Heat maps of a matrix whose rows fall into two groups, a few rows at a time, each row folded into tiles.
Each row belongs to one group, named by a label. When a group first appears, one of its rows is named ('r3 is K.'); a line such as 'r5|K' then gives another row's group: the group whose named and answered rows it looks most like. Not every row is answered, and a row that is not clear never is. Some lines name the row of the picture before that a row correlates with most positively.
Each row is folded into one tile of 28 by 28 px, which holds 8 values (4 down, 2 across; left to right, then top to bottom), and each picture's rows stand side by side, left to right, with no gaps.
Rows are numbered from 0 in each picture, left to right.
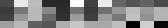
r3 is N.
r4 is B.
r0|N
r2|N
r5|B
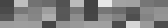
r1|B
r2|N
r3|N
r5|B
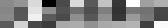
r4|N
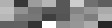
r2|N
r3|B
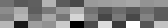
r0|B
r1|N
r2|B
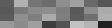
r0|N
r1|B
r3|B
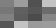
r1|N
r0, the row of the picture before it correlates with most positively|2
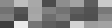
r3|N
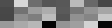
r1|B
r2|N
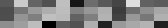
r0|N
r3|B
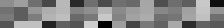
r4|B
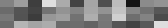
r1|N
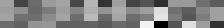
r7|B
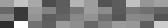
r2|N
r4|N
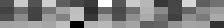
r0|N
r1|N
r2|B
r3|N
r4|N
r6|N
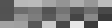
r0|N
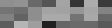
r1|B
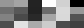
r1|N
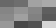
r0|B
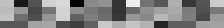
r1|N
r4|N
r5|B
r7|N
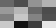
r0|B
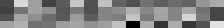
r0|N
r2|N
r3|N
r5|B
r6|B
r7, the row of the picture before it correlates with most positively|1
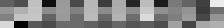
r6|B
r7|N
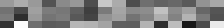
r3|N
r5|B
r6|B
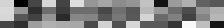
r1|N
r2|N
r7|B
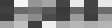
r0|N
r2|N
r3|N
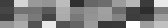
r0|N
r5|N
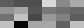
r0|B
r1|N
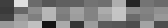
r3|B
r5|B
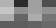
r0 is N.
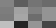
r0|B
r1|B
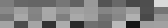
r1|B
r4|B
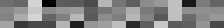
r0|B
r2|B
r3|N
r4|B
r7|B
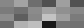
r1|B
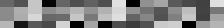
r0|B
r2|B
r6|B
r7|N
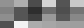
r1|N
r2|N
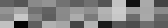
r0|B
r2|B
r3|B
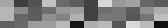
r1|N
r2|B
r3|N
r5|B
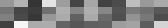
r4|N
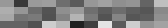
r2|B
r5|N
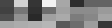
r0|N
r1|N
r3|B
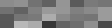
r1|B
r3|B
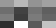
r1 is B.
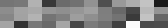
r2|B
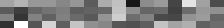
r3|N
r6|N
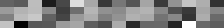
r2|N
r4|B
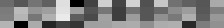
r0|B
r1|B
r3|N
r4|N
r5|N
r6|B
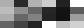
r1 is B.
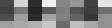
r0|N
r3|N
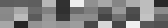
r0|B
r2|N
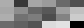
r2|B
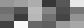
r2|N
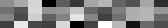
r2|B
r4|B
